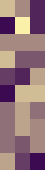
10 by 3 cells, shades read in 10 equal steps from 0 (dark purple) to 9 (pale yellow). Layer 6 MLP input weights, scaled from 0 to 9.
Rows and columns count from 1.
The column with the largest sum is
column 2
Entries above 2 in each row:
2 1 3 3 1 2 3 3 3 1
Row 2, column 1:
0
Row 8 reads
4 6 5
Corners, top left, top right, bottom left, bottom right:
7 1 6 0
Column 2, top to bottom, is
5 9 5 3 1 7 6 6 3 2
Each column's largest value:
7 9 7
